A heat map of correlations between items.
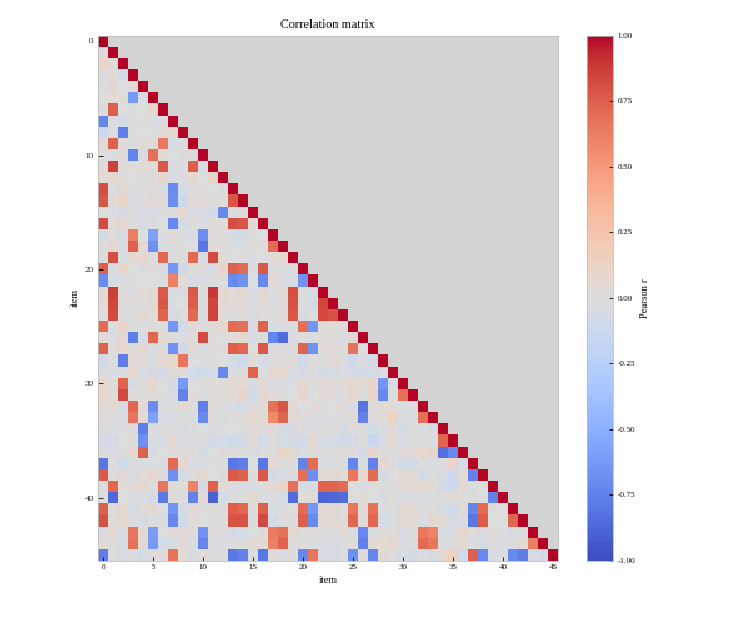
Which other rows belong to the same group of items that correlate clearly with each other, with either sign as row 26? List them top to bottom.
3, 5, 10, 17, 18, 32, 33, 43, 44
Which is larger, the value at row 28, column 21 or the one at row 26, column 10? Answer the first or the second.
the second
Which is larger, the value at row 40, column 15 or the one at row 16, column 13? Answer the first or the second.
the second
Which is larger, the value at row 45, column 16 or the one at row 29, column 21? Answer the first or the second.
the second
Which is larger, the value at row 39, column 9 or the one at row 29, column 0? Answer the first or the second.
the first
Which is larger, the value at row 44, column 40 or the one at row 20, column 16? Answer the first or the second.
the second
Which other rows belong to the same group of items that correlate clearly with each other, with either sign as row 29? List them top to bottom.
12, 15
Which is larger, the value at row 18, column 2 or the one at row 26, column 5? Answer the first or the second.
the second
